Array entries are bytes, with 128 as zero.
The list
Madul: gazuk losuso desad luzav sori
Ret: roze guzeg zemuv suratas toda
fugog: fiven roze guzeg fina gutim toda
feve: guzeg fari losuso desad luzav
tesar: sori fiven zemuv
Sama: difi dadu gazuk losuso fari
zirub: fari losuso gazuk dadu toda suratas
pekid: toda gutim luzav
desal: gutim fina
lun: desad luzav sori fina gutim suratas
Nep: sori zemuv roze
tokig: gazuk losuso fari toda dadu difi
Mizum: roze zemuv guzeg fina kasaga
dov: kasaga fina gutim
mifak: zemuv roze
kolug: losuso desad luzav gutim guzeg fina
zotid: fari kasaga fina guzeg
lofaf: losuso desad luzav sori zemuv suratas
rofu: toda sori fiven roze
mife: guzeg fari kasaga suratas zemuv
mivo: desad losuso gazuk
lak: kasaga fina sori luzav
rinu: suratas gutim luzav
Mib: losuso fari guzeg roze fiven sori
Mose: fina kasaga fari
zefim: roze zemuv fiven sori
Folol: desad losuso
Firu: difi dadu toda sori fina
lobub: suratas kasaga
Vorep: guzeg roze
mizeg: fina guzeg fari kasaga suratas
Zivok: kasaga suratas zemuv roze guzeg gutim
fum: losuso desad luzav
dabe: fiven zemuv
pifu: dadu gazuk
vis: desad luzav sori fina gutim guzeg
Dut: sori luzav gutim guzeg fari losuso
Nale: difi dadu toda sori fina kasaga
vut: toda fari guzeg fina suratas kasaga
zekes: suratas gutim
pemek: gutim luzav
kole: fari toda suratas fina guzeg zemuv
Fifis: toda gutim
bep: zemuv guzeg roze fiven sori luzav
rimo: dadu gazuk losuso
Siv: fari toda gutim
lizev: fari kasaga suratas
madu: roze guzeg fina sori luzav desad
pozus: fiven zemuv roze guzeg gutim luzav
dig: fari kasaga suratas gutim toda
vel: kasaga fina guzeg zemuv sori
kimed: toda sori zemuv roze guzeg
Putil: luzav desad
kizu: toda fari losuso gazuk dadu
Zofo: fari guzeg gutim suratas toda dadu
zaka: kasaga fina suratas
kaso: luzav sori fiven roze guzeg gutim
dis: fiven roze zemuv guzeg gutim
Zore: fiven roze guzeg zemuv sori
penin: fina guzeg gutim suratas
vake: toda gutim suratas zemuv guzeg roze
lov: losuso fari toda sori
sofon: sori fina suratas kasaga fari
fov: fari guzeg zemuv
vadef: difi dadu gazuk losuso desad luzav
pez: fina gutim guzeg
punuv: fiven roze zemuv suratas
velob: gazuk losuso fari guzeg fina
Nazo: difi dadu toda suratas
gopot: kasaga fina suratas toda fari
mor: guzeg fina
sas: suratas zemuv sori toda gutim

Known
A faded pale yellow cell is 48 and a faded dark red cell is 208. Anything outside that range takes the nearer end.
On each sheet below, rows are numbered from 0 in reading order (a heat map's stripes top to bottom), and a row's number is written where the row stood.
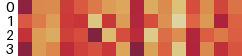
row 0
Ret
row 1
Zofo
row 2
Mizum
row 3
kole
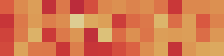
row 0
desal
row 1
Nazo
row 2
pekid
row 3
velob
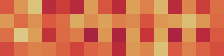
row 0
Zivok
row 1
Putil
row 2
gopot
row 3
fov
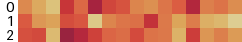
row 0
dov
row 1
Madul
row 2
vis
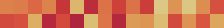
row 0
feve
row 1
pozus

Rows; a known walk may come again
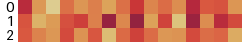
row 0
Nale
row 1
vut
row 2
dabe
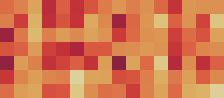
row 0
desal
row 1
kaso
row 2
Firu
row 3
pez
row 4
kole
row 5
Nazo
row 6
Madul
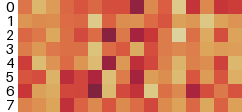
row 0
mife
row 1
fum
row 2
Dut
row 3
Folol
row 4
lov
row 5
pozus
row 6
Mizum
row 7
zekes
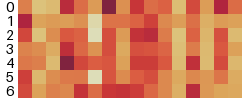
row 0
dig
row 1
tokig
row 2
zirub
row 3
rinu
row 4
lun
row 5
kizu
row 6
velob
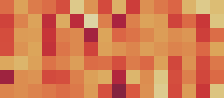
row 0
mivo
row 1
zefim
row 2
Siv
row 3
Fifis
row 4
lobub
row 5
Ret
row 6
Mib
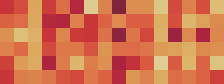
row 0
bep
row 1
kolug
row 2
sofon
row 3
pemek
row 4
lofaf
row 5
fov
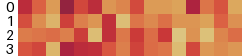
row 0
fugog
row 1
pekid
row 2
feve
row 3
vis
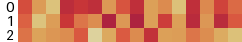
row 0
Zivok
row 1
gopot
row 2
rimo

